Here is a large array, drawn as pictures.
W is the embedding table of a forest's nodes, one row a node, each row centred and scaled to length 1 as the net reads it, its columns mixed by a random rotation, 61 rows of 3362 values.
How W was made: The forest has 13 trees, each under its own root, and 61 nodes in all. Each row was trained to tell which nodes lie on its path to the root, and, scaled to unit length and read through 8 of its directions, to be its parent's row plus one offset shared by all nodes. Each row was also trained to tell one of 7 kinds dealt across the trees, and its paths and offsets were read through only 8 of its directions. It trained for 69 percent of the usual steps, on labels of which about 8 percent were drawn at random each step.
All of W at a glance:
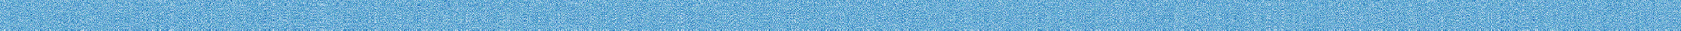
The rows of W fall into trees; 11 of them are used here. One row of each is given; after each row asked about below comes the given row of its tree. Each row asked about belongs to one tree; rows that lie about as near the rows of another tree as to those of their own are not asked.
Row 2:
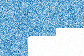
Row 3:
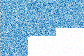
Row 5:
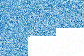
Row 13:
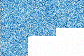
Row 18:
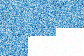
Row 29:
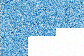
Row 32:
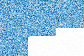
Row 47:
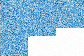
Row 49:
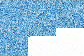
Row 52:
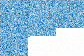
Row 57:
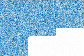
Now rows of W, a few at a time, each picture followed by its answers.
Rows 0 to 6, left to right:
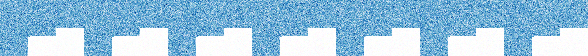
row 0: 49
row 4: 13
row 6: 57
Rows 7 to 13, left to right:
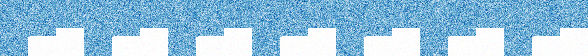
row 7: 57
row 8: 3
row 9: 52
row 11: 52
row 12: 29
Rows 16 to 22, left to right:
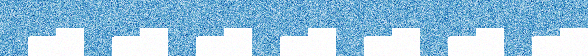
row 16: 32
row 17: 49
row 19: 13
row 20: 52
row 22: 5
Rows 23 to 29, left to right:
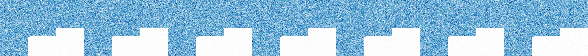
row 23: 3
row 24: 29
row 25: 32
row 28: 29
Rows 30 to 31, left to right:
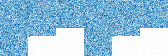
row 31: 5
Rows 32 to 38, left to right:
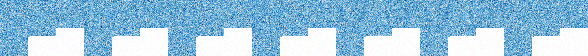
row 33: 5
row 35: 5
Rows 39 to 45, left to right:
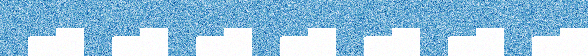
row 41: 29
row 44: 57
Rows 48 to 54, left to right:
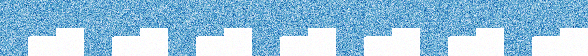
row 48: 13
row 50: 13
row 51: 57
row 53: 52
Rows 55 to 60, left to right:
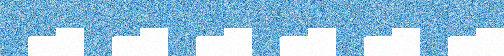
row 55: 29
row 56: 13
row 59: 52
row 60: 52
